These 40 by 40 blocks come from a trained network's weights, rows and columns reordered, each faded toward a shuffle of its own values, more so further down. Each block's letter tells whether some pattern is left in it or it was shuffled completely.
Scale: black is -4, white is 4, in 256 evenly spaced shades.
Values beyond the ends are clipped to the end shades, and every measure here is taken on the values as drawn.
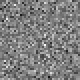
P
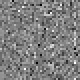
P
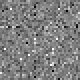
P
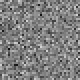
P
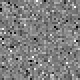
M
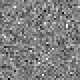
M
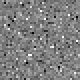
M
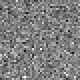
P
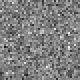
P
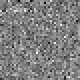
P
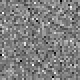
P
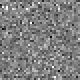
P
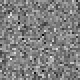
P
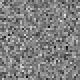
P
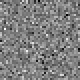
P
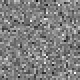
P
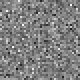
M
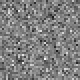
M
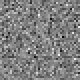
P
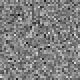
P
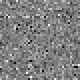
P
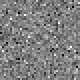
M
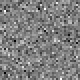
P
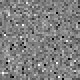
M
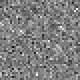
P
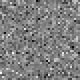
M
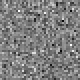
P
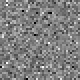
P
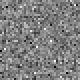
M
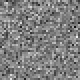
P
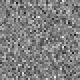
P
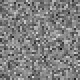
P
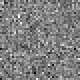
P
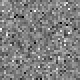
M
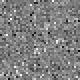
M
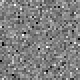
M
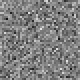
M
